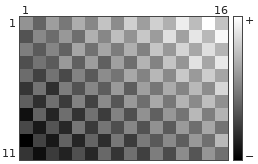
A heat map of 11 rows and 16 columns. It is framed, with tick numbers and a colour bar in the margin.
Slope: up to the top right. Ninth with the highest average: top right. Grain: checkered. Histogram: bell-shaped. Ninth with the lowest average: bottom left.
